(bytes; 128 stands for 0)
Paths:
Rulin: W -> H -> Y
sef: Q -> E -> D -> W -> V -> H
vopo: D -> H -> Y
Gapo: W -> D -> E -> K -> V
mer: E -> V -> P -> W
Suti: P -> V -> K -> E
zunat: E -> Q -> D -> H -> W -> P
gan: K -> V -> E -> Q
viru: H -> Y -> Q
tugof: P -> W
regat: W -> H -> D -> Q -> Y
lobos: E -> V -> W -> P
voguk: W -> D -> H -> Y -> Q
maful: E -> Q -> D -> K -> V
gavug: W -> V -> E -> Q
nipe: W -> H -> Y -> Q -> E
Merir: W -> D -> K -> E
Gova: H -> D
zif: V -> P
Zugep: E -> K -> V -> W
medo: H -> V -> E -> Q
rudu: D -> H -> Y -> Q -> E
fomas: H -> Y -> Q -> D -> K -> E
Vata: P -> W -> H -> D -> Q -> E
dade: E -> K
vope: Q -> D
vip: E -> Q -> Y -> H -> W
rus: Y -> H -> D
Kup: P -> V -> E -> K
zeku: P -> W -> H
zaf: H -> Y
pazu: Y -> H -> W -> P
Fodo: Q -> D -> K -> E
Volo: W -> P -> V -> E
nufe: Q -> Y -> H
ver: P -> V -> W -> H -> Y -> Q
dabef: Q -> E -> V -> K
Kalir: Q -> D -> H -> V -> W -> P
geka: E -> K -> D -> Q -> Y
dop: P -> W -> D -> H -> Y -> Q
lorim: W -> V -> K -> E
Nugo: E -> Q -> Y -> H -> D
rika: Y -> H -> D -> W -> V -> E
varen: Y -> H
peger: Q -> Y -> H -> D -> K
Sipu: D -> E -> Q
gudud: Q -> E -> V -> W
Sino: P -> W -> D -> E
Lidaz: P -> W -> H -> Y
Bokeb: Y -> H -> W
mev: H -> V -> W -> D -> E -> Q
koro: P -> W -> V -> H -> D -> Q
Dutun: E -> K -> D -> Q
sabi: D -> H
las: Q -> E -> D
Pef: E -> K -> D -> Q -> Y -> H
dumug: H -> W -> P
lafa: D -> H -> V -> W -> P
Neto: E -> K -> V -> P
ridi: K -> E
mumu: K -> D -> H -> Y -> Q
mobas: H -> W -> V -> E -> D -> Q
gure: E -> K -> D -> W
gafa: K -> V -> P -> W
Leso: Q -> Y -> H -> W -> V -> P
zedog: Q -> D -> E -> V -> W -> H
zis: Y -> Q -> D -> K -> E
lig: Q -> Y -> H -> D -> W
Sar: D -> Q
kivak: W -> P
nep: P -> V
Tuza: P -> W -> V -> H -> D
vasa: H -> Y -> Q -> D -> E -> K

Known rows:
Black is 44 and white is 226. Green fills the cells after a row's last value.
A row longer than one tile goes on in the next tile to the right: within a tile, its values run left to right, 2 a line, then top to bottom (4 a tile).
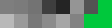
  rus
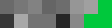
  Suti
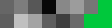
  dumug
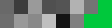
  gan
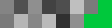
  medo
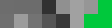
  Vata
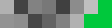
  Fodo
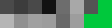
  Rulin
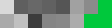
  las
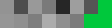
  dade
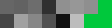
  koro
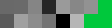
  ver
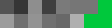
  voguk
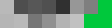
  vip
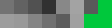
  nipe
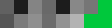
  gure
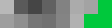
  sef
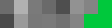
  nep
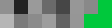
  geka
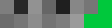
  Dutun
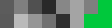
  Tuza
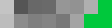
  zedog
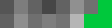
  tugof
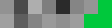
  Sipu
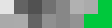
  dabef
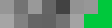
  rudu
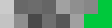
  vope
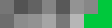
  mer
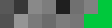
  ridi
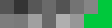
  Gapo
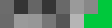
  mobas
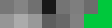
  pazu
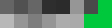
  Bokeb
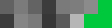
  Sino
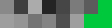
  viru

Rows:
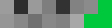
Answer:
Pef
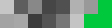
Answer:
peger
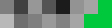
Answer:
vopo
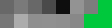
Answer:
Gova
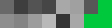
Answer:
gavug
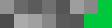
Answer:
Neto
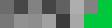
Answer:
mev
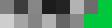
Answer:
zaf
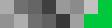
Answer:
Kalir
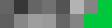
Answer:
Zugep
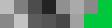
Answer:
Leso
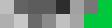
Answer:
Nugo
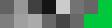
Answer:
kivak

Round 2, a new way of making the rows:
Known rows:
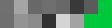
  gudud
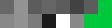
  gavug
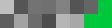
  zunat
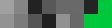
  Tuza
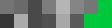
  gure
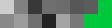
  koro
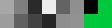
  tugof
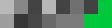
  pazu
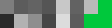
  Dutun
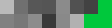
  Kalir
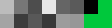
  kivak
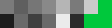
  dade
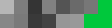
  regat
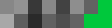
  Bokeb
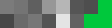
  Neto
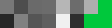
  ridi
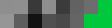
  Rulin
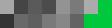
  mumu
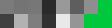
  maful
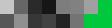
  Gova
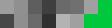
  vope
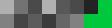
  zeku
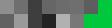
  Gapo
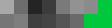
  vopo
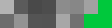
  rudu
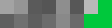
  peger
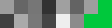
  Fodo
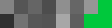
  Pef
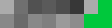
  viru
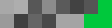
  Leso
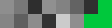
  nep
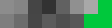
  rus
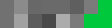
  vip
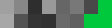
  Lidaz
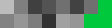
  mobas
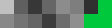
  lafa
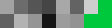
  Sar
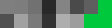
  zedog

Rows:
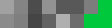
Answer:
nipe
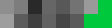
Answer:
zaf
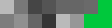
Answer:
mev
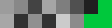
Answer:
zif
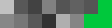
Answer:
dop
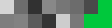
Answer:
Vata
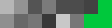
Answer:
ver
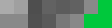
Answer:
lig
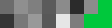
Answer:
dabef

